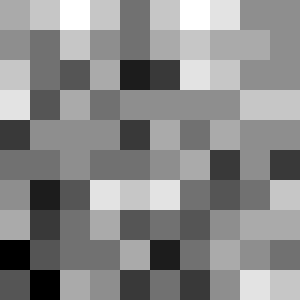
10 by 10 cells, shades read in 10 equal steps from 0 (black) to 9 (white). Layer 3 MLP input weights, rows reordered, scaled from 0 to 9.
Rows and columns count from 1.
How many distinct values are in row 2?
4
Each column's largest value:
8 7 9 8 7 8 9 8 8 7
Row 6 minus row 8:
-2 2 1 -2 1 1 3 -3 -1 -4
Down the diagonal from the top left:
6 4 3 4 2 5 4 5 5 7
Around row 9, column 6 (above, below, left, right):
4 4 6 4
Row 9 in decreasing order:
6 6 5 4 4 4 4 3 1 0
